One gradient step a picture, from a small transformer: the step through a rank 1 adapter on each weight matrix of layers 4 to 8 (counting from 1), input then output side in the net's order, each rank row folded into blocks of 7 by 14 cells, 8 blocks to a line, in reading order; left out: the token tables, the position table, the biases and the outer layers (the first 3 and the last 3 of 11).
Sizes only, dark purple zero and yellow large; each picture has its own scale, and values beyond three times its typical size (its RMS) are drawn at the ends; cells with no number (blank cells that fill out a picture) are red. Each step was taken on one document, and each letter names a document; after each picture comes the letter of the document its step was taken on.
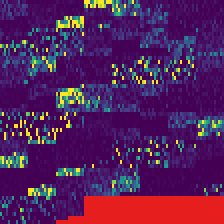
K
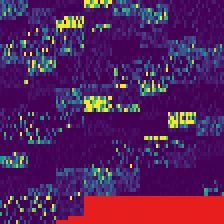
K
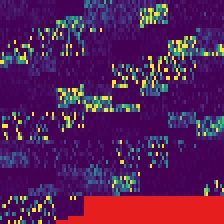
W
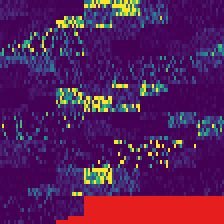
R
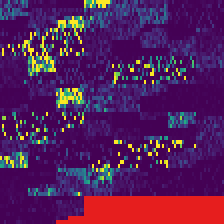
R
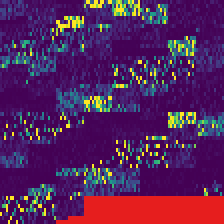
K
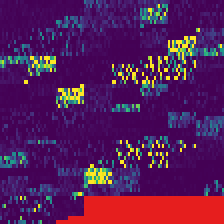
W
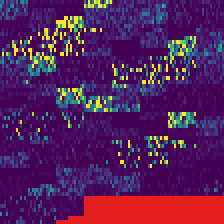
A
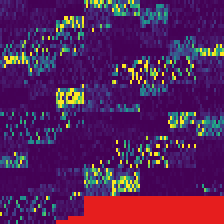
K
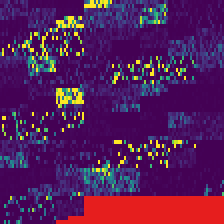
R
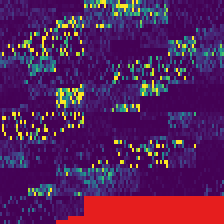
R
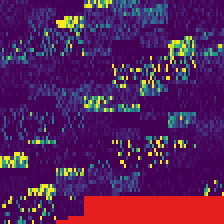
A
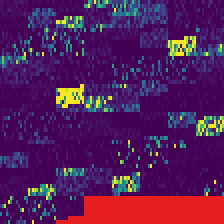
A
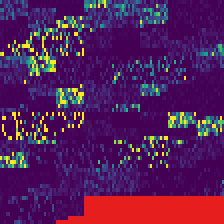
R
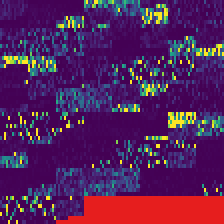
K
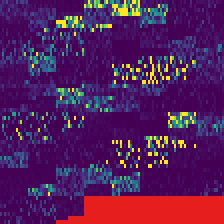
A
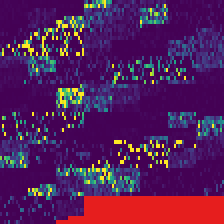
R
